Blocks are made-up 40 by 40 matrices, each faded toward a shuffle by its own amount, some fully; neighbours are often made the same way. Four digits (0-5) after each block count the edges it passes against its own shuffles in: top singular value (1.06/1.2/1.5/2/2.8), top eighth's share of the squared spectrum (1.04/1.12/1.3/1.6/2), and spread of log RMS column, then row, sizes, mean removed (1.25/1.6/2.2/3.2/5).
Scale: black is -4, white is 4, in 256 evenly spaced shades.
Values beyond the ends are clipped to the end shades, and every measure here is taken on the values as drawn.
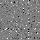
3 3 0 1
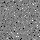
0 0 0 0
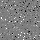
1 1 0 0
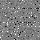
1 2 0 1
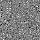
2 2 1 0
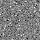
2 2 0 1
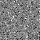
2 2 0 0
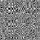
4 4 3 2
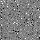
1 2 1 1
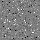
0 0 0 0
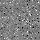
1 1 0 0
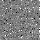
2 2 1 1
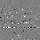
3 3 0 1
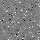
0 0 0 0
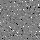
1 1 0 0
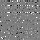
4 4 1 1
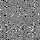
3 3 1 1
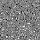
2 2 0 1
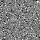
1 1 0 0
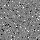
1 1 0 0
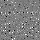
3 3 1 1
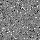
0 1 0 0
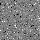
0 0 0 0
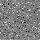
0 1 0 0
